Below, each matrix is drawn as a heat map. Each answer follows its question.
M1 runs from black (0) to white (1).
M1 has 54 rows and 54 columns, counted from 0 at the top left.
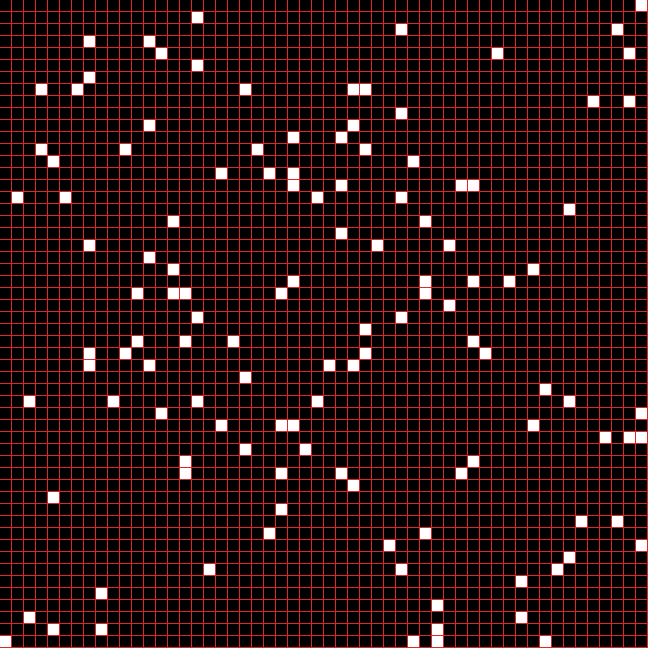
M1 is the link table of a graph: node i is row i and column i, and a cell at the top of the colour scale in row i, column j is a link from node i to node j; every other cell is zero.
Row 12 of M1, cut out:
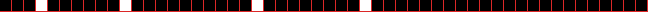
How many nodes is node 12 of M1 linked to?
4
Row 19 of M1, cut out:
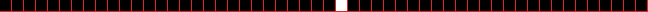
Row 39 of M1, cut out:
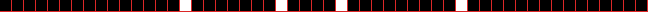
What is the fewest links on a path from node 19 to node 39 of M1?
2
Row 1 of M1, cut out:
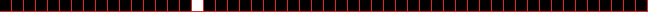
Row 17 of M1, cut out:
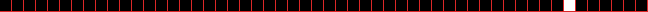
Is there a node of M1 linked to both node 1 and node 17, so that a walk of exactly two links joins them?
no
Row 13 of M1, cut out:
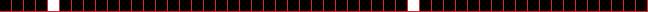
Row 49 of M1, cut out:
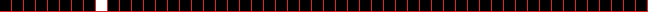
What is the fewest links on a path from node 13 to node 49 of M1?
4
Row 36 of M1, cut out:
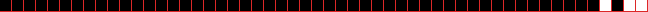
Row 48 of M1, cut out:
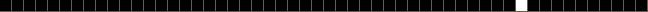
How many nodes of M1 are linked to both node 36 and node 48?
0
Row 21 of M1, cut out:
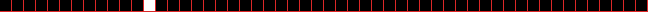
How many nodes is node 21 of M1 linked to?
1
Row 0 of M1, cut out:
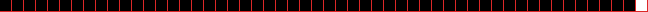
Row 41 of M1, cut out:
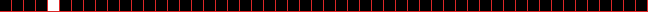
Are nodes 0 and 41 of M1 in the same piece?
yes
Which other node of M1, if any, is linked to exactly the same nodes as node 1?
node 5
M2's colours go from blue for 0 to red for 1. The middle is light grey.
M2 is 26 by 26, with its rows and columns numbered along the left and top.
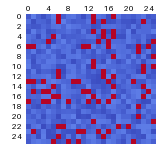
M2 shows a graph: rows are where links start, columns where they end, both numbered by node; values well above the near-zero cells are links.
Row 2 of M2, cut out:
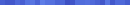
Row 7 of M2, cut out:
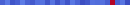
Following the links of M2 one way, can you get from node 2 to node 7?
no
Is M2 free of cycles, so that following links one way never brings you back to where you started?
no
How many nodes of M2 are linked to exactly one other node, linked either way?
4
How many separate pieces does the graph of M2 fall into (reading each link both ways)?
3
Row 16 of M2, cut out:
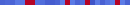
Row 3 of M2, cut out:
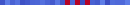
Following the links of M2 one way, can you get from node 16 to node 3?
yes
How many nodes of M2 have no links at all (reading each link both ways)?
2
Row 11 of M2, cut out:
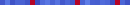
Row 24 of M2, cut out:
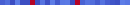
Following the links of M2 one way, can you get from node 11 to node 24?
yes
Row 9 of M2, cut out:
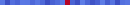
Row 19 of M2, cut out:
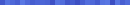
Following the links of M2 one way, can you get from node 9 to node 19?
no
